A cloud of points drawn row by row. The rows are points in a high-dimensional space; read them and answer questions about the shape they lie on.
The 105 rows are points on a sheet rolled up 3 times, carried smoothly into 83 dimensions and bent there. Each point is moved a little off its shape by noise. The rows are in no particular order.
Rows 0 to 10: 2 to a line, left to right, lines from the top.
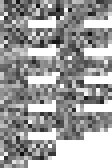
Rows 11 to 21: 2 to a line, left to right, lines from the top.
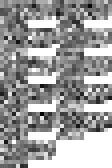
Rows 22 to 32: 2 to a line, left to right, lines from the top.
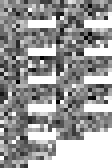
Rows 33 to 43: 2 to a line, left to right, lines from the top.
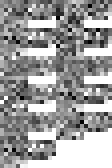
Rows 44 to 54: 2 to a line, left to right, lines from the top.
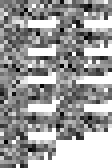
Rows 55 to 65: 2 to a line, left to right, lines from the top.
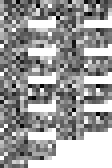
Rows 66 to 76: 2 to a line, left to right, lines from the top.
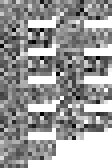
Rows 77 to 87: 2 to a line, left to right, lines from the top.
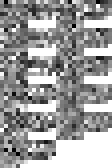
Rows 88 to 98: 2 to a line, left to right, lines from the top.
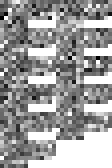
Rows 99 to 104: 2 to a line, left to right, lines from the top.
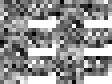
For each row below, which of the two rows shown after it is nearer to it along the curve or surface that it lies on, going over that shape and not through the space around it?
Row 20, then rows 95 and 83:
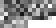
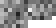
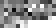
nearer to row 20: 83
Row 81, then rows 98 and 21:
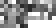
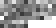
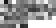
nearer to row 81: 21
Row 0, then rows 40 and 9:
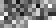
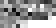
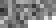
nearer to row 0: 40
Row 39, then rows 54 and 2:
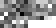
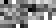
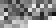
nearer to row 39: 2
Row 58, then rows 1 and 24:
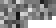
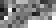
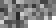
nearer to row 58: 24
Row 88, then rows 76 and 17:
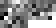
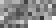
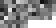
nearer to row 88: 17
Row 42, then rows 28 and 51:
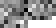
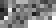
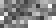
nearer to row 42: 51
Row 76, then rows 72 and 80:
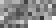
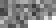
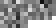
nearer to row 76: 80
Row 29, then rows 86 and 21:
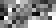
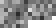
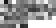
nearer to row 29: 21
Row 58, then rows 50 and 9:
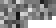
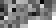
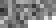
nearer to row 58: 9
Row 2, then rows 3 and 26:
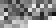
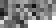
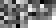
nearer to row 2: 26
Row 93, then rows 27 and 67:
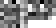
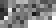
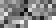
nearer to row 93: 27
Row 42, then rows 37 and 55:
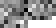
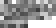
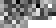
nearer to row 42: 37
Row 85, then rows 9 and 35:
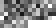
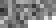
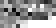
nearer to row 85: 35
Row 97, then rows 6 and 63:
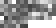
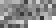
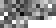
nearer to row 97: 63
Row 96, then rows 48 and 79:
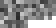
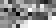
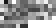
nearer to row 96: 79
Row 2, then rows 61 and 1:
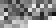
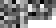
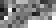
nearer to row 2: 61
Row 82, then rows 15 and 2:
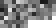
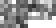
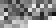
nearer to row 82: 15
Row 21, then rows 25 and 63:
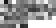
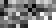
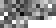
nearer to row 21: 63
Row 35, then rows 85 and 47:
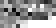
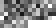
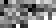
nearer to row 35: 85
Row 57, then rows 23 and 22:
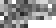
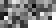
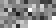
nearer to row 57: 22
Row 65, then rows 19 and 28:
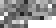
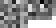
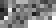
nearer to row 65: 19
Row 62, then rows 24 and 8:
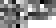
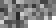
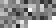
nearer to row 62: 8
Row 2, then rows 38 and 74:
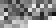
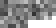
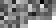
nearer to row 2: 74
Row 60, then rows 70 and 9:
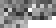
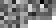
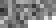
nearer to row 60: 70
